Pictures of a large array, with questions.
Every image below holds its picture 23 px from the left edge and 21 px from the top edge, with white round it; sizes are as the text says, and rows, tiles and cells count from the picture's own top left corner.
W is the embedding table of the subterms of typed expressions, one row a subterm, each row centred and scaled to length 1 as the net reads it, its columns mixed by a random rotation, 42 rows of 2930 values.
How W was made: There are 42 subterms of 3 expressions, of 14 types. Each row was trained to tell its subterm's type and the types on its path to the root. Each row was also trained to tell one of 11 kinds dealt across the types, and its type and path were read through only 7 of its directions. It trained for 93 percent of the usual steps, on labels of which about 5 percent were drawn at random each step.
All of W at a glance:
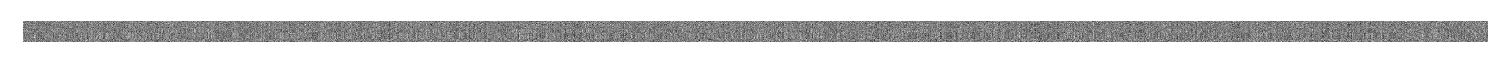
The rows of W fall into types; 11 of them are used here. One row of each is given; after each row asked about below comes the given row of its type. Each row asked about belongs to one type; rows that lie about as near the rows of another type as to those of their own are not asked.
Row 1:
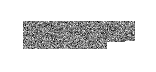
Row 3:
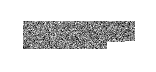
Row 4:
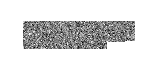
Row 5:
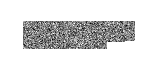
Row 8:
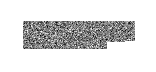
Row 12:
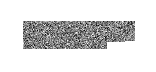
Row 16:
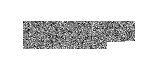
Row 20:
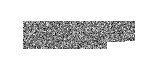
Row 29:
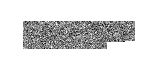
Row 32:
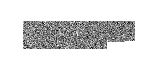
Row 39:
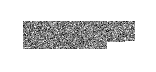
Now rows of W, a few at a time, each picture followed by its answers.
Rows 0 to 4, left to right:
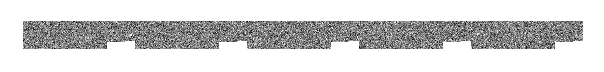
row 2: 16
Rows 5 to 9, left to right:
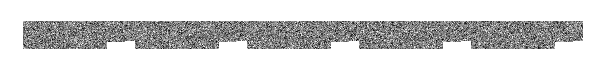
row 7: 32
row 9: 16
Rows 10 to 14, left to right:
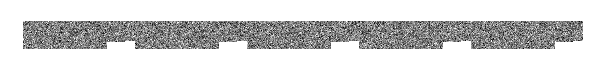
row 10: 29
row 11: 3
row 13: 39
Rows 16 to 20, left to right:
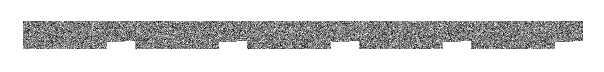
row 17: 8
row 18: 8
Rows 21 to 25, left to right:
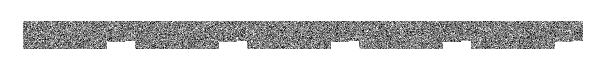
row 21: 8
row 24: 29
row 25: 16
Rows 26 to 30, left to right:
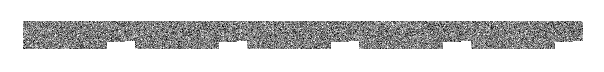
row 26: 32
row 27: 29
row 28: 4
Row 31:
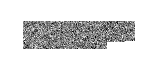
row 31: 32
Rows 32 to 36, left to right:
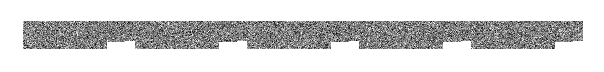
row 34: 4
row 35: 16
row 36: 39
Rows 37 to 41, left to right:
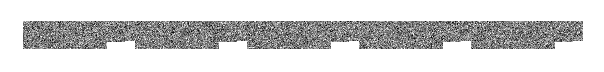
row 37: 5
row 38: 29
